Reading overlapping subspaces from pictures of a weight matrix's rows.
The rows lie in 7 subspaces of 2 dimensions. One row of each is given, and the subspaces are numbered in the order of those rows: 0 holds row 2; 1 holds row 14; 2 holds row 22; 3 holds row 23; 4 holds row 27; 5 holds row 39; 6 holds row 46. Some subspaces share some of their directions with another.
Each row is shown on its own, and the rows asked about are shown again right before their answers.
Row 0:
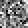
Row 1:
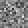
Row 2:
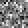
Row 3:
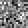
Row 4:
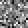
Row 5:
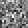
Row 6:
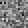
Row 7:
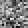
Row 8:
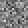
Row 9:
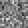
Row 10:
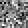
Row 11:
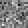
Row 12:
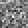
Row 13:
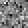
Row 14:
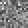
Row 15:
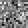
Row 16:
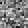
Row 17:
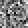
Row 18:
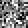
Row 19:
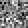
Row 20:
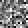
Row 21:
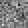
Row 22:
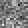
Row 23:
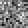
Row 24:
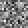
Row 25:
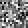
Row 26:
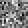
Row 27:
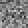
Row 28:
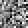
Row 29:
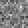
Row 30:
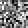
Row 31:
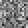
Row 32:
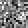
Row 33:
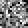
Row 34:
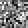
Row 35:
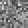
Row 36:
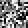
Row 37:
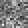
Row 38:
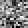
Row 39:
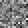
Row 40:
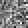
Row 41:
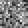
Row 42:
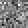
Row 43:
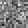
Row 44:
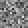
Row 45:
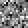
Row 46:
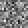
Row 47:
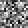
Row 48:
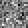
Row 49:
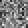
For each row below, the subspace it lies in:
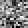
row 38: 2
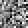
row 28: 5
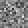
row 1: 6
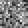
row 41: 3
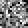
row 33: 3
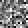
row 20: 5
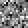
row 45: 0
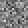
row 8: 6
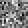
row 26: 4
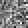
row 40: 5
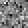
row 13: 0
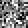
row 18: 1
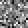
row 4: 5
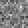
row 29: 0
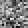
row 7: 2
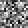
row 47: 6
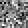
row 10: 5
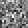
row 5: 4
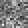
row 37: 2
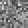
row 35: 1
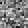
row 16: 2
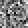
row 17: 3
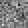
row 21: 6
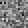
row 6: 2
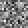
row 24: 6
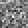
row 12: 4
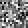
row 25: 2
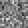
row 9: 0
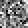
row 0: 3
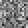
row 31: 1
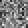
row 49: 1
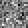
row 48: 1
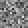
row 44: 6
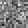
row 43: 4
